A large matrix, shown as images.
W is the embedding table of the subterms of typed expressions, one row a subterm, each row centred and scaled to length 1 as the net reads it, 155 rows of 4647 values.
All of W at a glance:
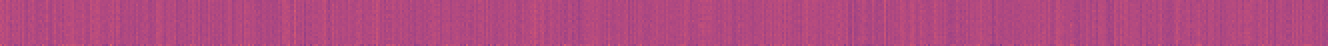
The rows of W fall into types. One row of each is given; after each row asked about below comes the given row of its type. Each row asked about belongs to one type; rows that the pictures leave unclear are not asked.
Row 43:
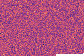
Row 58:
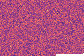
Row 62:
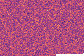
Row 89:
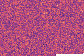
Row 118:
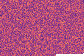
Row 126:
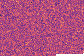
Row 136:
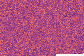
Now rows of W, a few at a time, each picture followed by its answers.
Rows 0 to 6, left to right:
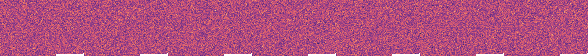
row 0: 62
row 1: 62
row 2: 89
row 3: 58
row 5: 43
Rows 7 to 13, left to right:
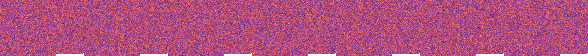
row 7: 126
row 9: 58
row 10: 136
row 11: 62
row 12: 43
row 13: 89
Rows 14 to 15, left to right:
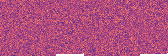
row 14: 58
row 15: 136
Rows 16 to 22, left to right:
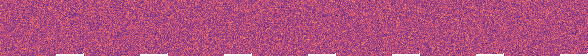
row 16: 136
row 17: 89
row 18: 118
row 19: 118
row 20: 126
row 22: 58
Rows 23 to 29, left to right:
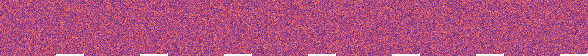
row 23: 118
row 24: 62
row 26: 89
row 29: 58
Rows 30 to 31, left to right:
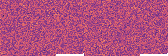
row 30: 136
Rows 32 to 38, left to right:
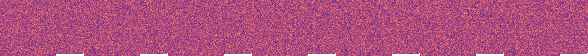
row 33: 89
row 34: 118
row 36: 136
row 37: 89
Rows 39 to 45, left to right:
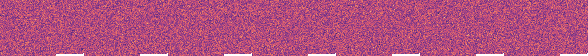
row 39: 126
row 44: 118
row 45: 126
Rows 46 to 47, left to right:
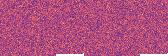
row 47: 89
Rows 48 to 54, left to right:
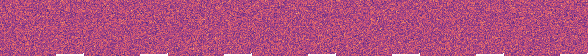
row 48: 89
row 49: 58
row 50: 136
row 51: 118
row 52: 62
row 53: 118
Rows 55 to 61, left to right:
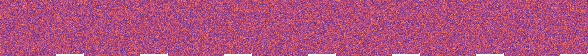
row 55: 136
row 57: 118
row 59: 62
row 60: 62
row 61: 118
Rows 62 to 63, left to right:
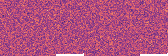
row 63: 89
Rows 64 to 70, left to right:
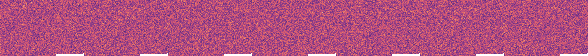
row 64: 136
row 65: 62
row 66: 118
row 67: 62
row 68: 89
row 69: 62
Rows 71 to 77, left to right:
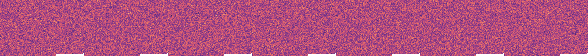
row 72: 118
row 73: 136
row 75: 118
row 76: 118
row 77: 58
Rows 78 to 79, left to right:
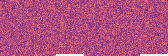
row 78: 126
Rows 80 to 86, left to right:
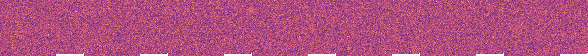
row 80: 89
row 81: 43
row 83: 126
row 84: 126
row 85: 43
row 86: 58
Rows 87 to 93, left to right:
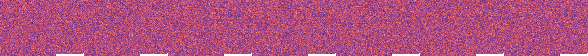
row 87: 58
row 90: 89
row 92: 62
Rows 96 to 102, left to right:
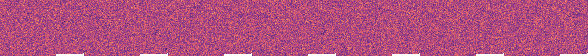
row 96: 62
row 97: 126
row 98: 118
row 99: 58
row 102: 136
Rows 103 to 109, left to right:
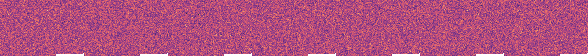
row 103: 62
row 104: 89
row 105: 118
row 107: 62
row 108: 89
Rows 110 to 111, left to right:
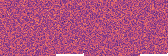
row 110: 62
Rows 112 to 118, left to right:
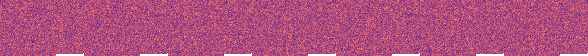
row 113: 118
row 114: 89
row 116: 136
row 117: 62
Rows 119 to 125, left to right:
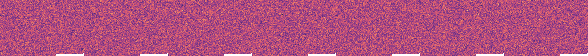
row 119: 126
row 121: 58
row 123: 118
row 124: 89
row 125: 43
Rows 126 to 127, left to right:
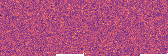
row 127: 136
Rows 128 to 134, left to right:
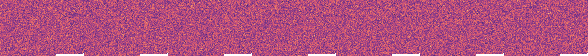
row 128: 136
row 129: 126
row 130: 136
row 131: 118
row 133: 58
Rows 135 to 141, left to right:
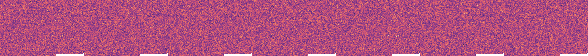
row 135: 118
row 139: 136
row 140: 89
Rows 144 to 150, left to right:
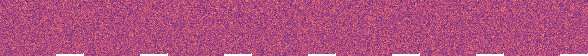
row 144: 126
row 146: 89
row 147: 136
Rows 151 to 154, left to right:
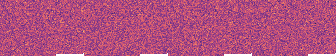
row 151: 126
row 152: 136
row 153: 89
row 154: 58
